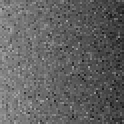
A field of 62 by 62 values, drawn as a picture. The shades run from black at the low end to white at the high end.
Overall the values sit about 40% of the way up the scale. There are no regular stripes. The field climbs toward the left. The grain is fine, like static.
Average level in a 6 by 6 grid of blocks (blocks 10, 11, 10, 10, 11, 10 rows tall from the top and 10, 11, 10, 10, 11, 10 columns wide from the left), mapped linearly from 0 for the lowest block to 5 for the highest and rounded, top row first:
543210 / 543210 / 543210 / 543210 / 543210 / 543210
